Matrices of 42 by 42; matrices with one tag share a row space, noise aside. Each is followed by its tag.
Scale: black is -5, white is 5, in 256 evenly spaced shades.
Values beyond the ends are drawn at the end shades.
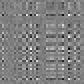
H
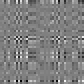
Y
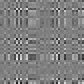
Y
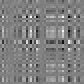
H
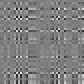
Y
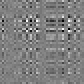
H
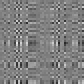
Y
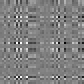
Y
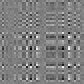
H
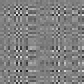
Y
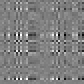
Y
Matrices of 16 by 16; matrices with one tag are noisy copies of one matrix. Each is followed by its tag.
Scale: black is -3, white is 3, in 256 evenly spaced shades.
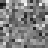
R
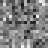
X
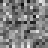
X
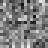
X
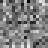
X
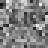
R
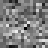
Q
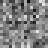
X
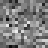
Q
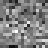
Q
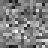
Q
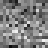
Q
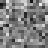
R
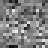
Q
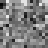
R
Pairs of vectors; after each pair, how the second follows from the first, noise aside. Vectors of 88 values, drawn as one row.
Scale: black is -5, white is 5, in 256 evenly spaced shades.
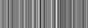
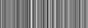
reversed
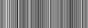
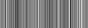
reversed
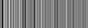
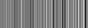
reversed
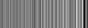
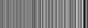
copied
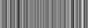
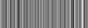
copied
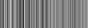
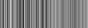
copied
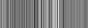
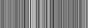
reversed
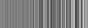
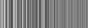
reversed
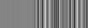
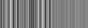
reversed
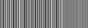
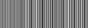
reversed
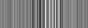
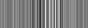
copied
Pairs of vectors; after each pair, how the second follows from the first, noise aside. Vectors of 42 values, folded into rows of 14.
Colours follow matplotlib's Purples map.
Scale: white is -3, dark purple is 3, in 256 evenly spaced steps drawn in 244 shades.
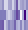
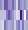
negated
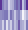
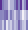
copied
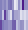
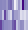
copied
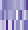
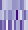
negated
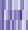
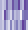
negated
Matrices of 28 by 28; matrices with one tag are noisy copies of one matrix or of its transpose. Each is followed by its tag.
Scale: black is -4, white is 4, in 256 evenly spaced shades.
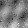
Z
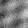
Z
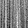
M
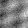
Z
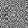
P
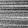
M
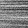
M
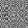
P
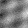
Z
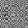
P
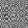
P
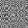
P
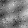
Z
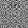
P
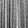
M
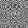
P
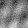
Z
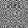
P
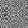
P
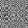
P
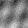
Z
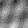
Z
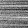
M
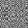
P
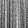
M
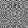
P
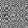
P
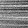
M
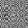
P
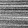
M
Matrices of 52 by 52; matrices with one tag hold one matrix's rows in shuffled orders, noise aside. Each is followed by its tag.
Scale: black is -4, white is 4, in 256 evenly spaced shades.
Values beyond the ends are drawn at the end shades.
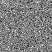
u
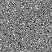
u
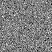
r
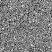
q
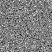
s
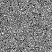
q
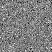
r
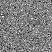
q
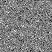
u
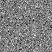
s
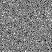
r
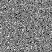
u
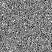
r
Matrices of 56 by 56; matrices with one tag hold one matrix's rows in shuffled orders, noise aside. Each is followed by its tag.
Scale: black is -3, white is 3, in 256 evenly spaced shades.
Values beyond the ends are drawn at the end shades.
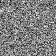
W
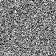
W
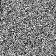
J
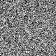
J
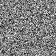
W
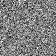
J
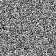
W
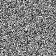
J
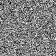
W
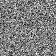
W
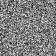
J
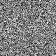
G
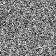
J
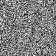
J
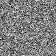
W
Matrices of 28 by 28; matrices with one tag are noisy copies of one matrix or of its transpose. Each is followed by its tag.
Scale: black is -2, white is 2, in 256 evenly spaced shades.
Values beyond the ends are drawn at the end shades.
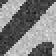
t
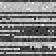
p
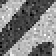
t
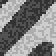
t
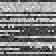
p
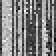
p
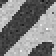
t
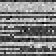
p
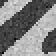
t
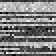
p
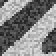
t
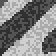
t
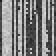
p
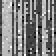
p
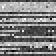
p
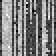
p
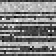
p
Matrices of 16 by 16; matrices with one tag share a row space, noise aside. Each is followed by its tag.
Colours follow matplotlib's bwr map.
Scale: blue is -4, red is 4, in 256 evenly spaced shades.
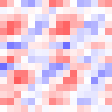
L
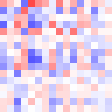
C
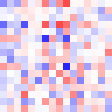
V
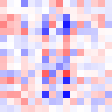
V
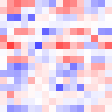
L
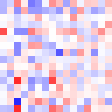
C
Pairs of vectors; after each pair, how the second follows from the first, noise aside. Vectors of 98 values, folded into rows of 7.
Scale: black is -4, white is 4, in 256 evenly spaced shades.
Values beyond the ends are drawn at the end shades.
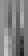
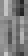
wrapped around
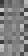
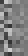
wrapped around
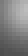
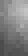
copied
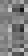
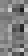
copied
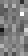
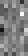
copied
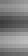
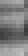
wrapped around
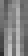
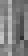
wrapped around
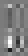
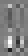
copied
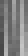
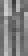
wrapped around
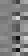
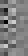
wrapped around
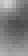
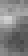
wrapped around
